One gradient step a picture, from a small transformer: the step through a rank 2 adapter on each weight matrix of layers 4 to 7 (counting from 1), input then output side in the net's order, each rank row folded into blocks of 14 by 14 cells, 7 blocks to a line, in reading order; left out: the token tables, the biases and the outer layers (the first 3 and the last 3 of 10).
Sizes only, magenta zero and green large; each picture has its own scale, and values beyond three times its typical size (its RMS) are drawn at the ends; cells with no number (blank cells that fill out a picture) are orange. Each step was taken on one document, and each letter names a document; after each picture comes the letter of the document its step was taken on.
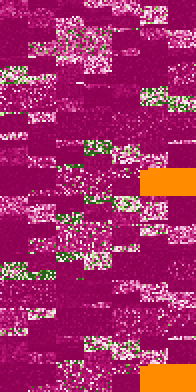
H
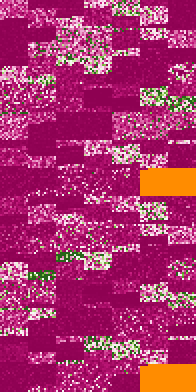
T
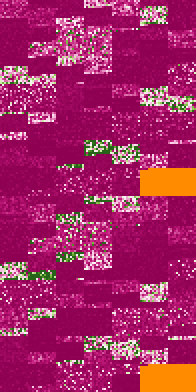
H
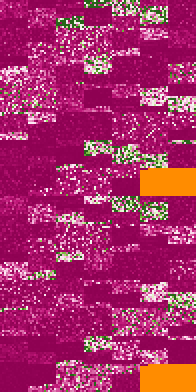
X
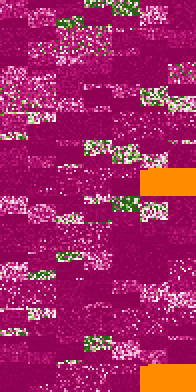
X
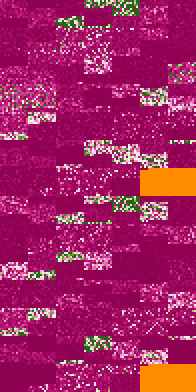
X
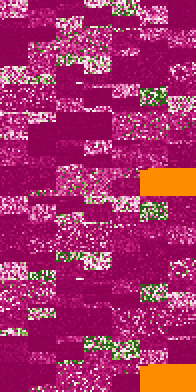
T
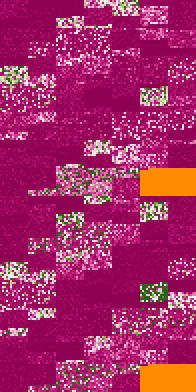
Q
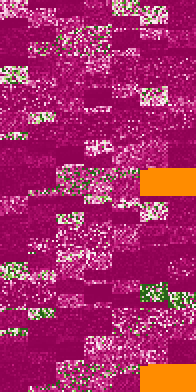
Q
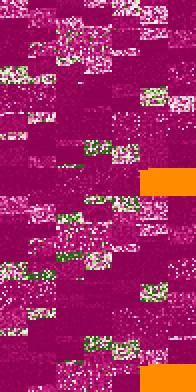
H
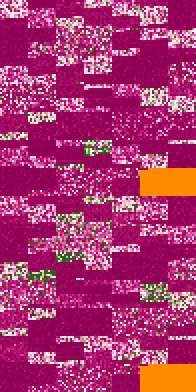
H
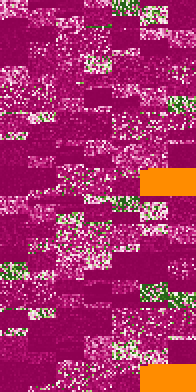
Q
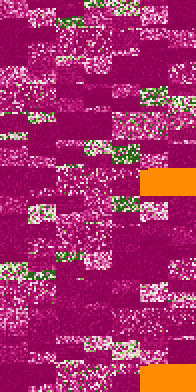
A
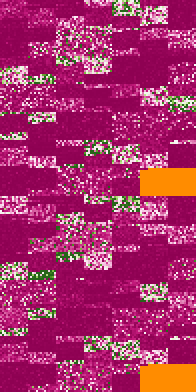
H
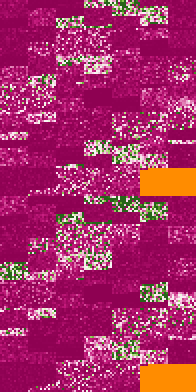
Q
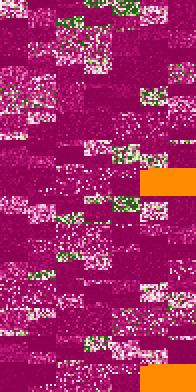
X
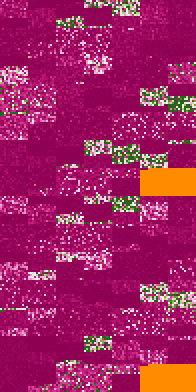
X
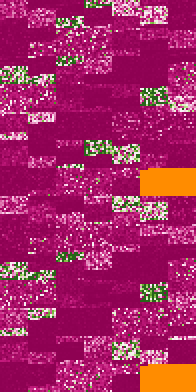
H
